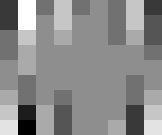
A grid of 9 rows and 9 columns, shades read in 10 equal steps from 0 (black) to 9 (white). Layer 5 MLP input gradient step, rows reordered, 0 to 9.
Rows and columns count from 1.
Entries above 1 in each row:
9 9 9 9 9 9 9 8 8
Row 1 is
2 9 4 7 4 5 4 7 2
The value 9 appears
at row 1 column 2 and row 2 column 2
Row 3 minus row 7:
-2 3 0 2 0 0 -1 2 -3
